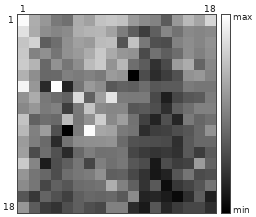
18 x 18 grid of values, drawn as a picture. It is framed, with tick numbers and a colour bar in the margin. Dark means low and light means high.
Ninth with the lowest average: bottom right. Roughest part: middle left. Stripes: upright, repeating 2 times. Slope: up to the top left. Mirror symmetry: none.
